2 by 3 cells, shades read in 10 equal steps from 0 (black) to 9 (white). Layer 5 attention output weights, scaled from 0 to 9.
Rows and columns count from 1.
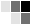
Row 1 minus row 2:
-1 -4 -4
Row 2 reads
9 8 4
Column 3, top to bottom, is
0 4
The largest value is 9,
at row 2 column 1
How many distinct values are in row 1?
3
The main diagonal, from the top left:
8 8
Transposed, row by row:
8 9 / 4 8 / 0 4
